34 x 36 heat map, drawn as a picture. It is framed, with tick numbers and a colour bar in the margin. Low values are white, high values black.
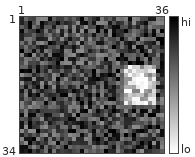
Stripes: none. Average level on the scale: 70%. Odd patch: lower, in the middle right. Ninth with the lowest average: middle right.
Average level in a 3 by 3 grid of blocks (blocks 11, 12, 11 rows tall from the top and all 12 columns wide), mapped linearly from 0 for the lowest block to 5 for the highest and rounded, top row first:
545 | 550 | 555
